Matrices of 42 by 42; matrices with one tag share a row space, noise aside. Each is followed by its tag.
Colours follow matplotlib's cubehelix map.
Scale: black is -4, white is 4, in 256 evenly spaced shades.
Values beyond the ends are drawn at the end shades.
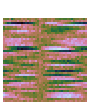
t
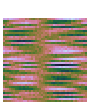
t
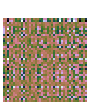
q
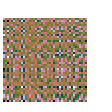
q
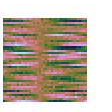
t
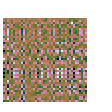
q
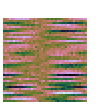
t
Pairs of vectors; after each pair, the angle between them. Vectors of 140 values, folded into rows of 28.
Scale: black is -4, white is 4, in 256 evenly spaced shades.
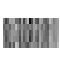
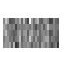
nearly opposite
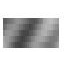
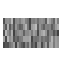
orthogonal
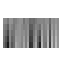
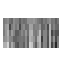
nearly opposite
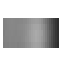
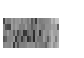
partly opposed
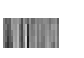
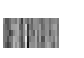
nearly parallel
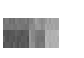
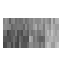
nearly parallel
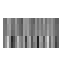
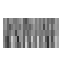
nearly opposite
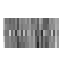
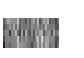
nearly opposite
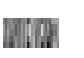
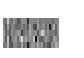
partly aligned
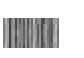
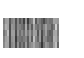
nearly parallel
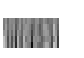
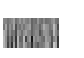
nearly parallel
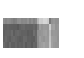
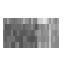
nearly parallel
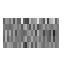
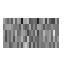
nearly opposite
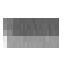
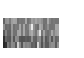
partly opposed
